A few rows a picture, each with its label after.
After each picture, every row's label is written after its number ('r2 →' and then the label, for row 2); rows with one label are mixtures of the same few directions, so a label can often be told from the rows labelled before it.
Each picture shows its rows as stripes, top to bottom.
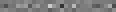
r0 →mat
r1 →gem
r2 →gem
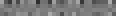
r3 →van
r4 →van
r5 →van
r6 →gem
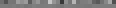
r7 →gem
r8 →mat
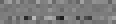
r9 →van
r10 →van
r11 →gem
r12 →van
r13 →mat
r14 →van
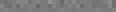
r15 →gem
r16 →van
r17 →gem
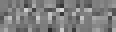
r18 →mat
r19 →mat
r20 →mat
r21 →gem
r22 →van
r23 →van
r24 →gem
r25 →gem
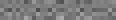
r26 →mat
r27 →van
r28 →van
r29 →van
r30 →mat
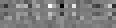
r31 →mat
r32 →gem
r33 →mat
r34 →gem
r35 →van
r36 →mat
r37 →gem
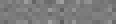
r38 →mat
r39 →van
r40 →gem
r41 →gem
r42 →mat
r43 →gem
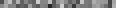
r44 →van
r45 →gem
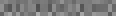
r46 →gem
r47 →van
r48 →van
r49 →van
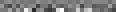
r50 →van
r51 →van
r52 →mat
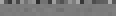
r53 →van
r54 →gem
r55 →mat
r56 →van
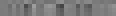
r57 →mat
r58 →mat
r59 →mat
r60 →mat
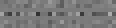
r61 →gem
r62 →mat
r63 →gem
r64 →van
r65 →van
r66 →gem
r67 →van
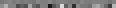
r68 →van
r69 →gem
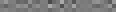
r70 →gem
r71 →gem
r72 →gem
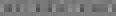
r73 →gem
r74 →van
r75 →van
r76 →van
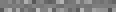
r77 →mat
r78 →mat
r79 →van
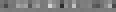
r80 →gem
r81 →gem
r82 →van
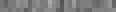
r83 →gem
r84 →gem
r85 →mat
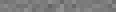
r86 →gem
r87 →gem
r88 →mat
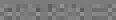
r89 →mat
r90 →gem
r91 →van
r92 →van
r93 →van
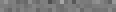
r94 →gem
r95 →mat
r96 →van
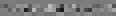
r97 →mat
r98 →gem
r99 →mat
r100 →mat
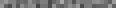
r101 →gem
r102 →van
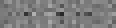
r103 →van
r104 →gem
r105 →mat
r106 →mat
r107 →gem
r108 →gem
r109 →van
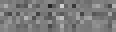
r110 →mat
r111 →gem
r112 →van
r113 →van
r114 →mat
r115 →van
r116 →gem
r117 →gem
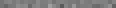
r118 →van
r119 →gem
